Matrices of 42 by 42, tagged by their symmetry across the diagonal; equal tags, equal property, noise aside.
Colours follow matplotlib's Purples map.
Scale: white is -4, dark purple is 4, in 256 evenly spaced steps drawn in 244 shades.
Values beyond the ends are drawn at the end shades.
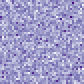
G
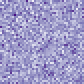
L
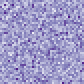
L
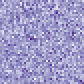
G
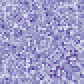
L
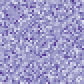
L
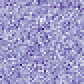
G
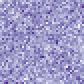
L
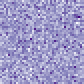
G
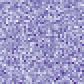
G
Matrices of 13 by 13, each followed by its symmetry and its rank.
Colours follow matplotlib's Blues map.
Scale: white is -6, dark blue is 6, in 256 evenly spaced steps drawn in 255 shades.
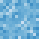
symmetric, full rank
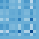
symmetric, rank one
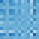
symmetric, rank two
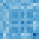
symmetric, rank two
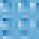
antisymmetric, rank two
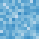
symmetric, full rank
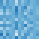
neither, rank two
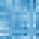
antisymmetric, rank two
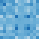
symmetric, rank two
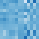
neither, rank two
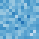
symmetric, full rank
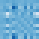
antisymmetric, rank two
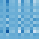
neither, rank one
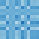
symmetric, rank one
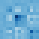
symmetric, rank two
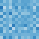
neither, rank two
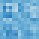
antisymmetric, rank two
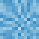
antisymmetric, rank two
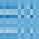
neither, rank one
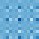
symmetric, rank one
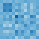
symmetric, rank two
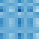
neither, rank one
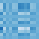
neither, rank one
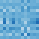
neither, rank two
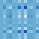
neither, rank one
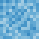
symmetric, full rank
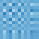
symmetric, rank one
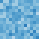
symmetric, full rank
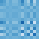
symmetric, rank one
